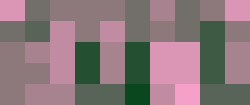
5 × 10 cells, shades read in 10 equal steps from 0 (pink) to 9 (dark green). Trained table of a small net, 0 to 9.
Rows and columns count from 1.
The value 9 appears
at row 5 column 6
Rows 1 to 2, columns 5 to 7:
4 5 3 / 2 5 4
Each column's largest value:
5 6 4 8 6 9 4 5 7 6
